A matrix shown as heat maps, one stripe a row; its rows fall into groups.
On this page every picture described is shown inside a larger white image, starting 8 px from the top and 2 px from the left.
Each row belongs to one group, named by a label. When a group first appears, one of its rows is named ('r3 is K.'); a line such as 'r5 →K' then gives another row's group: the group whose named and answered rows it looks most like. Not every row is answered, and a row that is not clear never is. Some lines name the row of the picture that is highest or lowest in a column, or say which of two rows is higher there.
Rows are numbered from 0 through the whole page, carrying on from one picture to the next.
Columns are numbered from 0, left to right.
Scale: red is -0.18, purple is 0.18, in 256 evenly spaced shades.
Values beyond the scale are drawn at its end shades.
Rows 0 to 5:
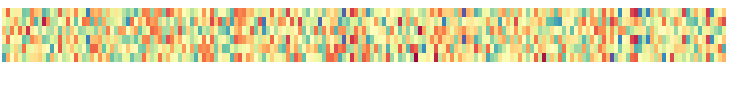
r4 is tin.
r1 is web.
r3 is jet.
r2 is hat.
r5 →jet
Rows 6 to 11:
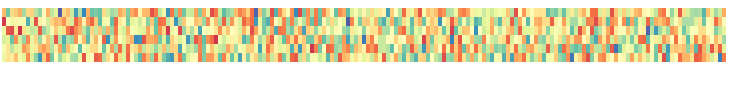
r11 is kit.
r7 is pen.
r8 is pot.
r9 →kit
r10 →tin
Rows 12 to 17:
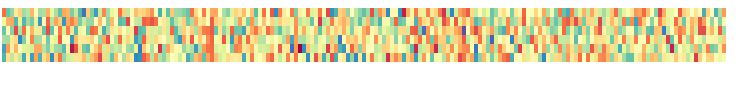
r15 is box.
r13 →kit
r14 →tin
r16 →jet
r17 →kit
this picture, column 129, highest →15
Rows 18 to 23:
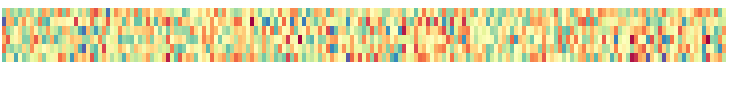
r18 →kit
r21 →jet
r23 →box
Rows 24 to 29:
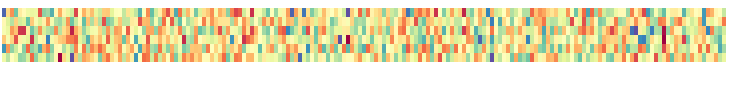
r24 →box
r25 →web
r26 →pot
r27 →pot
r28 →kit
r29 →box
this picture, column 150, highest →25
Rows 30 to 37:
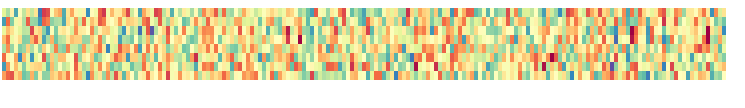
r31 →kit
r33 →jet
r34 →kit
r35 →pen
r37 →pot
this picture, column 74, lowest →33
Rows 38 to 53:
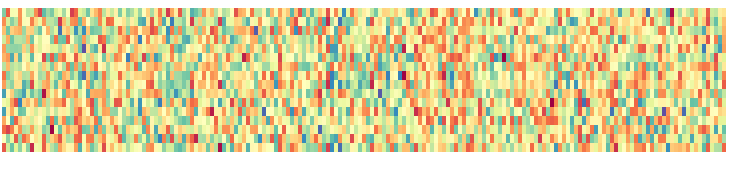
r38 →jet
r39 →hat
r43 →pen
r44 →kit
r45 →web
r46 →web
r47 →kit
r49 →box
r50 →pen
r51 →pot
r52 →pen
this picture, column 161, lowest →50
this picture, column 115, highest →51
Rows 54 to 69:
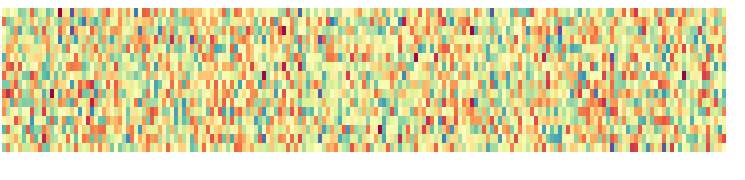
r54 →box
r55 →web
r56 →pen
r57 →web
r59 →jet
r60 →pot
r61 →jet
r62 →pen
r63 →pot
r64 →pen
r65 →hat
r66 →pen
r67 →kit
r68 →web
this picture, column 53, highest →58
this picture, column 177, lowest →58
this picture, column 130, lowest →55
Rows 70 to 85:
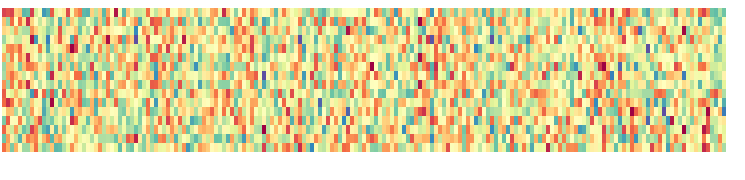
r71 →hat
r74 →pot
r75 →hat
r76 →tin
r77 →pot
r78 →hat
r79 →pen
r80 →pot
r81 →box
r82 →jet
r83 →jet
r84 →tin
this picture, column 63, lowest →77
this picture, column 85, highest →82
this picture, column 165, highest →81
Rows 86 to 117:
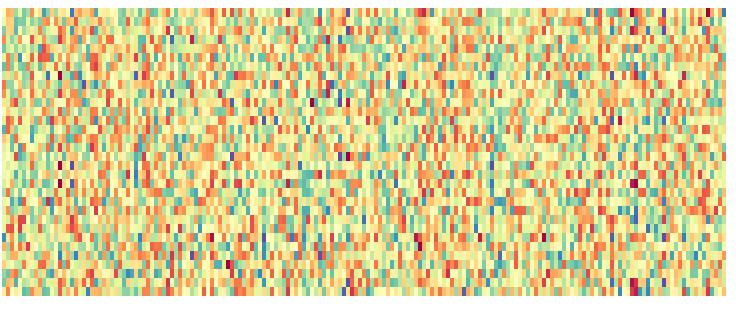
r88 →box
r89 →hat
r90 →kit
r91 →tin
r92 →kit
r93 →jet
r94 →web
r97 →tin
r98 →pot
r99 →kit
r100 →pen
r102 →jet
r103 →box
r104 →kit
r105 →box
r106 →kit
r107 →tin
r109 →pot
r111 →box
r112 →hat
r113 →web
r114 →tin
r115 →pen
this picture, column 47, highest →113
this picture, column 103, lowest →111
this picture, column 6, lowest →112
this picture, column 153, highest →86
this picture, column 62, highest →91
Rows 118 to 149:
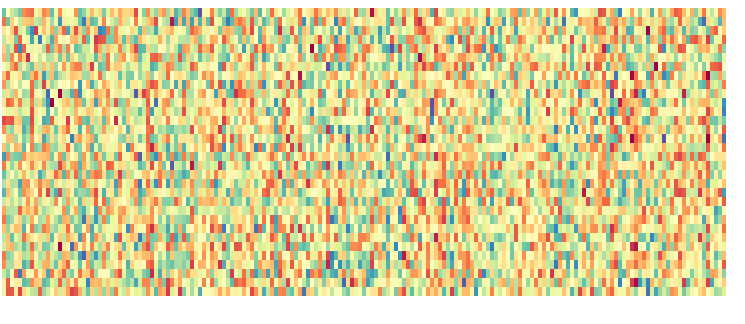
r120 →pen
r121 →kit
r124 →pen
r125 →jet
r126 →hat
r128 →pot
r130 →pot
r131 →web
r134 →tin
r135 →hat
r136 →kit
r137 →tin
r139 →kit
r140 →hat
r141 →web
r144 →box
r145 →web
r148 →jet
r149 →pot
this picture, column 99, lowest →122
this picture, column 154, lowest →128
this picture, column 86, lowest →127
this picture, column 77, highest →129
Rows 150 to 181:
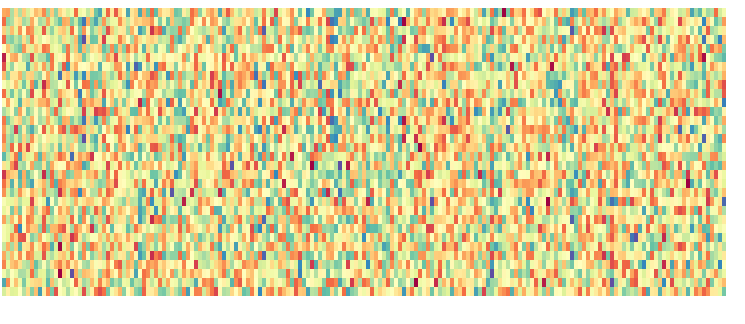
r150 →pen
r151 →web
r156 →pen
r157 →web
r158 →web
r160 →tin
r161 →kit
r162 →web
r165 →hat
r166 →pen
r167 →pot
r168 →pen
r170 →hat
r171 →box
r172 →tin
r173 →hat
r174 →pen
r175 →pot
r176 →tin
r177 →hat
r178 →pot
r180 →jet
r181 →kit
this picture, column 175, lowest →155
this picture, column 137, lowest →156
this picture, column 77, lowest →167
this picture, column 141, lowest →176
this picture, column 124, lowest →170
